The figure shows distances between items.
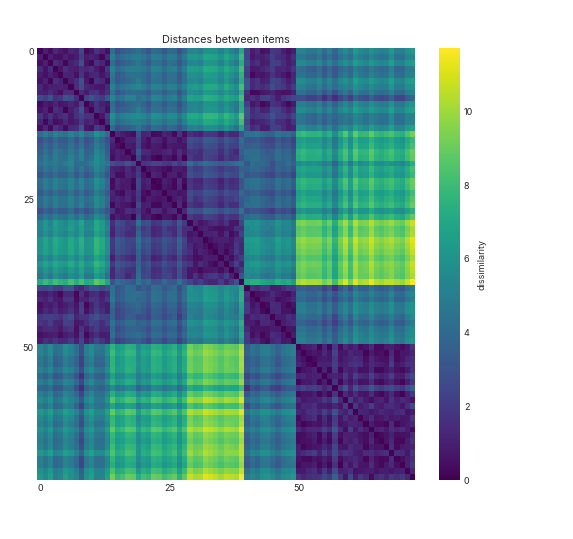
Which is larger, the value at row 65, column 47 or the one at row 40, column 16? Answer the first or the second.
the first
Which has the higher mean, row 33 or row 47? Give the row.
33
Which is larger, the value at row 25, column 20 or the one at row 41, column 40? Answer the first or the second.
the second
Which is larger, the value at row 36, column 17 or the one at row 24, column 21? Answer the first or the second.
the first
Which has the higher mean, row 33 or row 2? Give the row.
33
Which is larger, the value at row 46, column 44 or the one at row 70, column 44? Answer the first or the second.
the second
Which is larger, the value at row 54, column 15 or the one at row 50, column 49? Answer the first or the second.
the first
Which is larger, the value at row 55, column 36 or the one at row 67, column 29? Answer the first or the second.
the second
